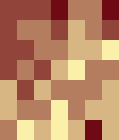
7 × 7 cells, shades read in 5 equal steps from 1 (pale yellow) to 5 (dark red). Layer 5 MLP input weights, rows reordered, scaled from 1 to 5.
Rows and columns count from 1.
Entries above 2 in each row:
7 6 4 5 4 3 2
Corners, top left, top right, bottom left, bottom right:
4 5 3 2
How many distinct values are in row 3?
4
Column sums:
23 22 21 19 16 21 19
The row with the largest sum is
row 1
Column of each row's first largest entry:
4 1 1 1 2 2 6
